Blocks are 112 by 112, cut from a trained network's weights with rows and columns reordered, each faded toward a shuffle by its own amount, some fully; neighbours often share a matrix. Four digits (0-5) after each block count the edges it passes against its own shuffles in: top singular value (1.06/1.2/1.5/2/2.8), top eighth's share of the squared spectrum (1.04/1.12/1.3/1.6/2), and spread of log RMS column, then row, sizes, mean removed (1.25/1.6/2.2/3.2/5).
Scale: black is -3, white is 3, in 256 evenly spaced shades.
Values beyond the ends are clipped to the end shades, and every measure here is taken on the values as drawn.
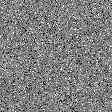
1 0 0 0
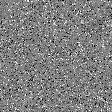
2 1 0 0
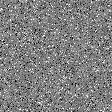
0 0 0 0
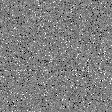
2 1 0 0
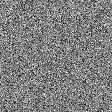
0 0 0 0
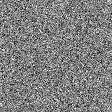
0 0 0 0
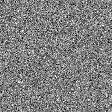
2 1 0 0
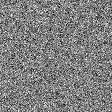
0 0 0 0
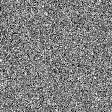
2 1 0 0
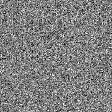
2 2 0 1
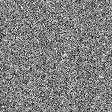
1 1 0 0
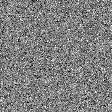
1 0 0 0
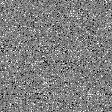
3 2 0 2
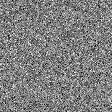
1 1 0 0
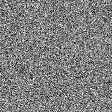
3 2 1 1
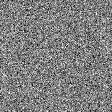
1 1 0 0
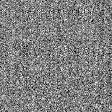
3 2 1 2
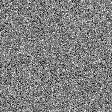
1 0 0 0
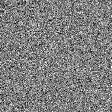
3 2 0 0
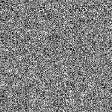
3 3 2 2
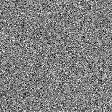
3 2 0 1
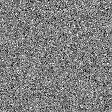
2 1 0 0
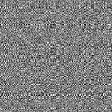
5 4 3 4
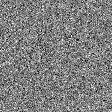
2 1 0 0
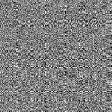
5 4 2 3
